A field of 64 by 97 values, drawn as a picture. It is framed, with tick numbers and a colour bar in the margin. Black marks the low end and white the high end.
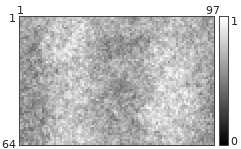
Odd rows or columns: none. Grain: blotchy. Average level on the scale: 70%. Seam: none. Stripes: upright, repeating 2 times. Histogram: bell-shaped.
